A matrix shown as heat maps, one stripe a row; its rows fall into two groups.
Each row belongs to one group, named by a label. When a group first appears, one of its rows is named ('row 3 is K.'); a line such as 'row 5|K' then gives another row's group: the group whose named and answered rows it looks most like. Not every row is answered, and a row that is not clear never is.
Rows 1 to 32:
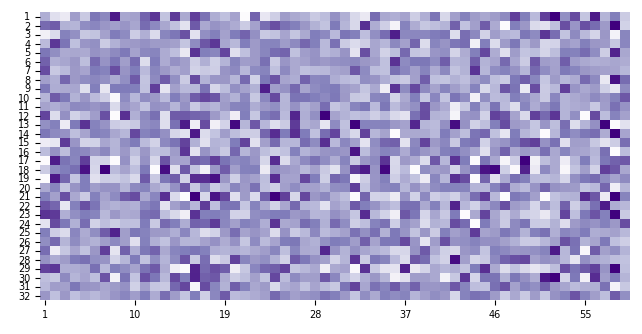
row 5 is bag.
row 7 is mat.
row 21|bag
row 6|mat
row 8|bag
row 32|bag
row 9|mat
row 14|bag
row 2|bag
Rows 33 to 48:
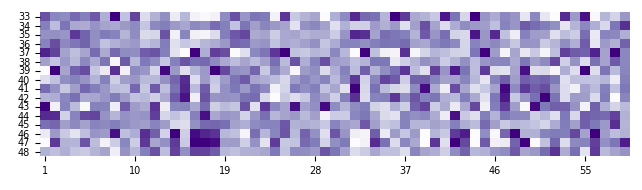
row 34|bag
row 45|bag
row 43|mat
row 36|mat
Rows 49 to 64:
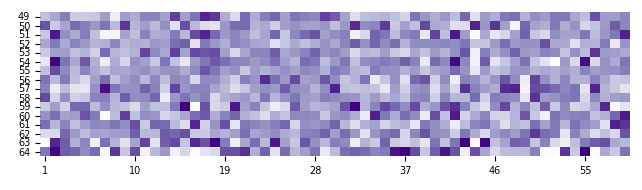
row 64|mat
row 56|mat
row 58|mat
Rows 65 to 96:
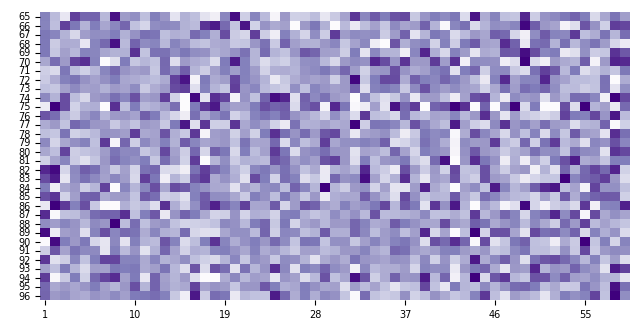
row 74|bag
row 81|bag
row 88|mat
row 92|mat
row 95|bag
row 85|bag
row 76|bag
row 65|mat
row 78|bag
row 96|bag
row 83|bag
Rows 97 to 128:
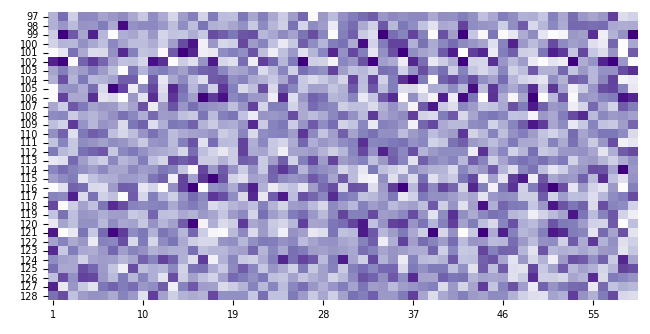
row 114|bag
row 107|bag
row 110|bag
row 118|mat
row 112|mat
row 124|bag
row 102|bag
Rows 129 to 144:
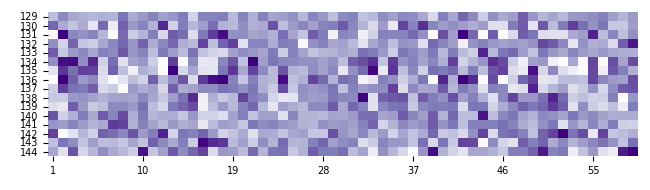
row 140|mat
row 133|mat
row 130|mat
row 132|bag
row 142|mat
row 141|mat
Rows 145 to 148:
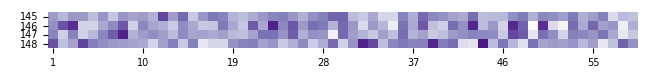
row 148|mat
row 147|mat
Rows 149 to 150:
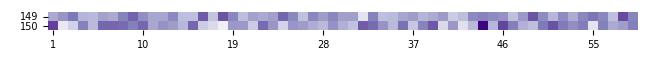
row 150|mat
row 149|bag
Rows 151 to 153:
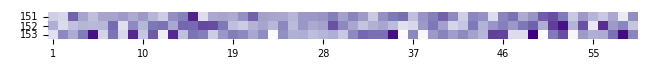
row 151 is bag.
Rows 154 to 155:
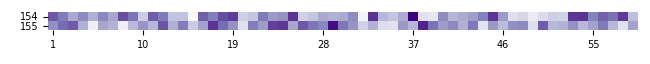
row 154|bag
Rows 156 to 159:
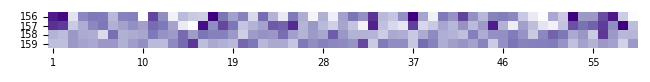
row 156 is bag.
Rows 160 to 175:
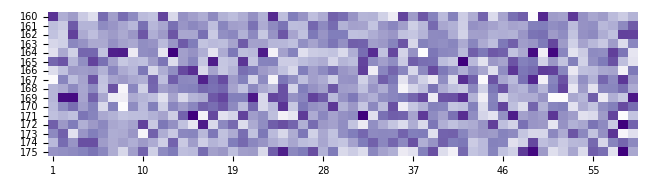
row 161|bag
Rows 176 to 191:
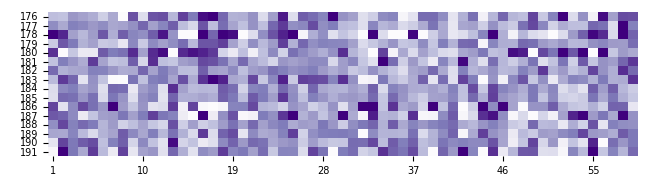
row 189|bag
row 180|mat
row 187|bag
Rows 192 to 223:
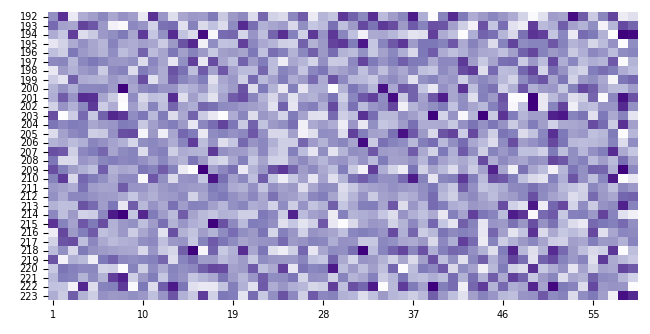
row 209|bag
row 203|mat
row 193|mat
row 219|mat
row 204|bag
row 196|bag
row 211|bag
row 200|mat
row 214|mat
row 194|bag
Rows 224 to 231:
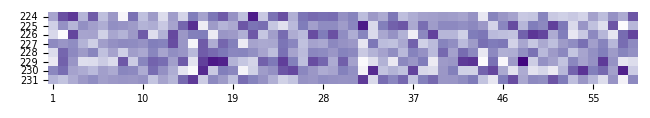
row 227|bag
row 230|bag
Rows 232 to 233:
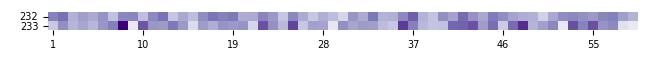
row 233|mat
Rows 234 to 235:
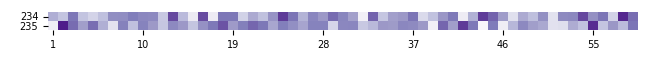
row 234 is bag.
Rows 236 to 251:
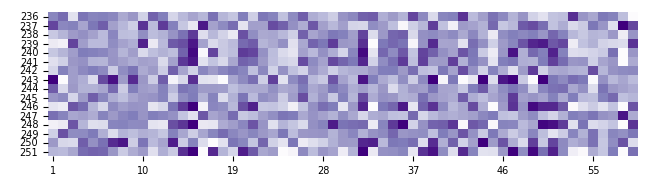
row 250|mat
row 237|bag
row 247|bag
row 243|mat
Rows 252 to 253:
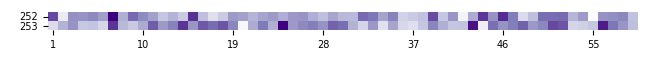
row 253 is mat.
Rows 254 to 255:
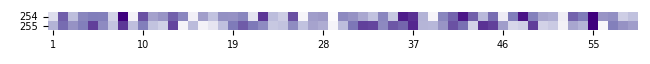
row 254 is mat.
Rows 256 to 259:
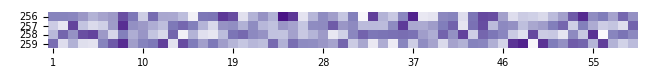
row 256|bag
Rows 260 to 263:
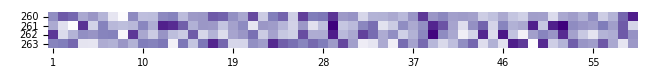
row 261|mat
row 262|mat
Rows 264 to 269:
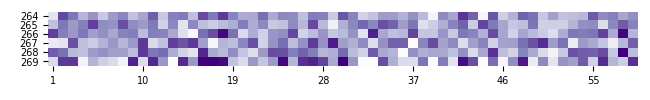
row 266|bag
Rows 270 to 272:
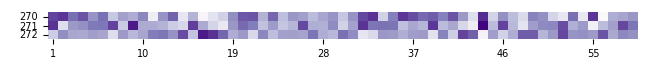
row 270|mat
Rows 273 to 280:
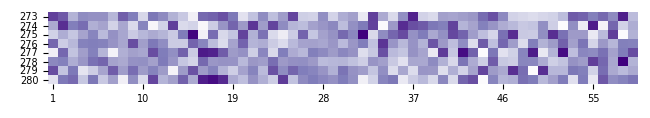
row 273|bag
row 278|bag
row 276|mat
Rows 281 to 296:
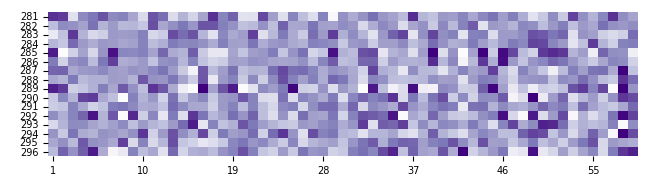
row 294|bag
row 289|bag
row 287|bag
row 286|mat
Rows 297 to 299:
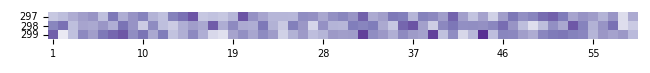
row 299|mat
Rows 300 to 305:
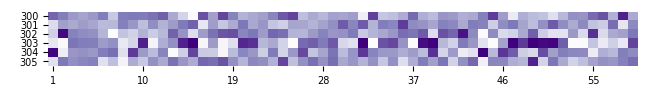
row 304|mat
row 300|bag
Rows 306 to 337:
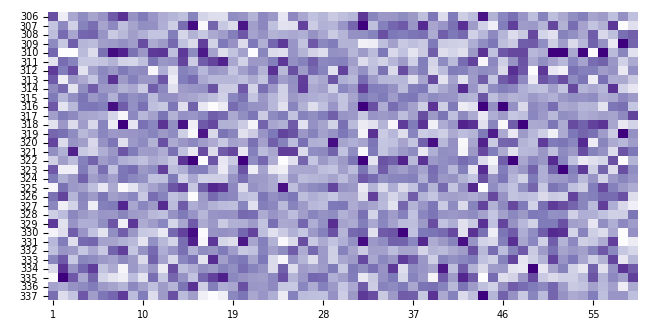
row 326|bag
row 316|mat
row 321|bag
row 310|mat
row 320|mat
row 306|mat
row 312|mat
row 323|mat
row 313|mat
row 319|bag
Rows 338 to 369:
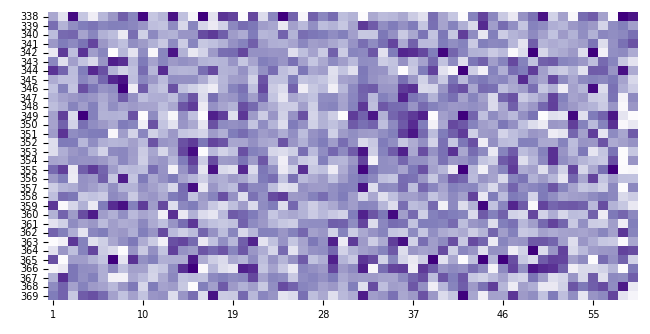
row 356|mat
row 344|bag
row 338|bag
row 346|mat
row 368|bag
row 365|mat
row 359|mat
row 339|mat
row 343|mat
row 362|bag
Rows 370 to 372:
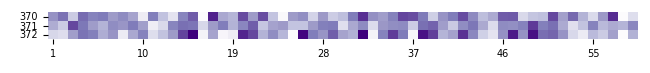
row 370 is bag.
